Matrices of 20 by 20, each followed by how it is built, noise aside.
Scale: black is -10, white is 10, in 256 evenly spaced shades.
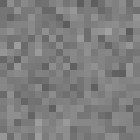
noise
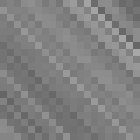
Toeplitz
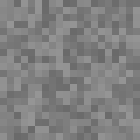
noise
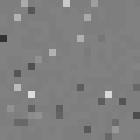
sparse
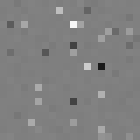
sparse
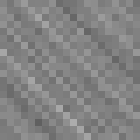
Toeplitz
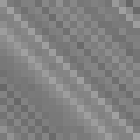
Toeplitz
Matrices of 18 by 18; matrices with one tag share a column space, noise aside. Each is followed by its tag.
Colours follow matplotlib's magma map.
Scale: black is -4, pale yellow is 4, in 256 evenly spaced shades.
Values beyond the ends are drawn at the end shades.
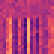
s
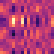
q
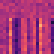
s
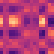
q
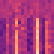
s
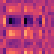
q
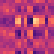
q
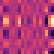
q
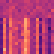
s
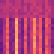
s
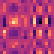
q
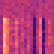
s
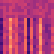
s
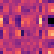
q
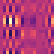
q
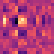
q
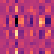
q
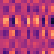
q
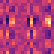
q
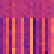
s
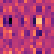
q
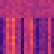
s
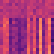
s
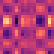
q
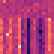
s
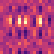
q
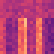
s
